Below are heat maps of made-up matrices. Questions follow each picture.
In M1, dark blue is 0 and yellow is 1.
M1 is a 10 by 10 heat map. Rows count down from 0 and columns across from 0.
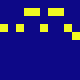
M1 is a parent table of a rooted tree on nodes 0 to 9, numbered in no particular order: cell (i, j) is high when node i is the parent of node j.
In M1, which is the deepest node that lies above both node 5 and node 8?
3
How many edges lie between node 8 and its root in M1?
2
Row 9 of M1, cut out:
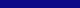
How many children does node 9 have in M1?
0
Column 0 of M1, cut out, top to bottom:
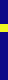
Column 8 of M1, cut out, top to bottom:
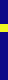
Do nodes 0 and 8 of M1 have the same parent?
yes
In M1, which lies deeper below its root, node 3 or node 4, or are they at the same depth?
the same depth
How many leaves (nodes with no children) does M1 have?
7
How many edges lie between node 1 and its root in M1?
0
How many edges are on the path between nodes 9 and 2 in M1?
4
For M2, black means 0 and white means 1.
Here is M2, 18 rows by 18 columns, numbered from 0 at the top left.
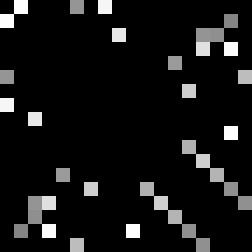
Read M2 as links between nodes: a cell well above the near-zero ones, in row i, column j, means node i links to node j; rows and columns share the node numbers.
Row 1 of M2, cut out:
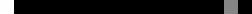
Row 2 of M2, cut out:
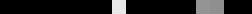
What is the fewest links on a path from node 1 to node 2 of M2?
4
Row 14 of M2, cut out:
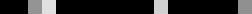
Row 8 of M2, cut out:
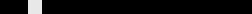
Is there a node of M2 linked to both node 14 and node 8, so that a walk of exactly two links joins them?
yes
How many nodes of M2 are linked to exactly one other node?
7
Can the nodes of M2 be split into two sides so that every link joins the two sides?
no
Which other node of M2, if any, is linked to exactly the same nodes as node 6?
node 10
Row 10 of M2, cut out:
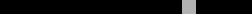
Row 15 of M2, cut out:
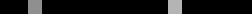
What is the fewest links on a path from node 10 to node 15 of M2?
6
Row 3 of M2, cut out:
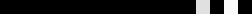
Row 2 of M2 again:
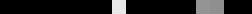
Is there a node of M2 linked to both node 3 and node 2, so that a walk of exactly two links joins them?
yes
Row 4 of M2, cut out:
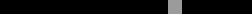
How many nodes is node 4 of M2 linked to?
1
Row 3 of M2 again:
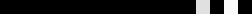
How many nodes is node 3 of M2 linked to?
2
